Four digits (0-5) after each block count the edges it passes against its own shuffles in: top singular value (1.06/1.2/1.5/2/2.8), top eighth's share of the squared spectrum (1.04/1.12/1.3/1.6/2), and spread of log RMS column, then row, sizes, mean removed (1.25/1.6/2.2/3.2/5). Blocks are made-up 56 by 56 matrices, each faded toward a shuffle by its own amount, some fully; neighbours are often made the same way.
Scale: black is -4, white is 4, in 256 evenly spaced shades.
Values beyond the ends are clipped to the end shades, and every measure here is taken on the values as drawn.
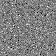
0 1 0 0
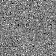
0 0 0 2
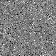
0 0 0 1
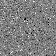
0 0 0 0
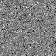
0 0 0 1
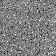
0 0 0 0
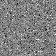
0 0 0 0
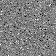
0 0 0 0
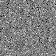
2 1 0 0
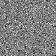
2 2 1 0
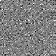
3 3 1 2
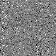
1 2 2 0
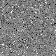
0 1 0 0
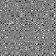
4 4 2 2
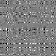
4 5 2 3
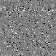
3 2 0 1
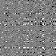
4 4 2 3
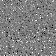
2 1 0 0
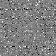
3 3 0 2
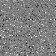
3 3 0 1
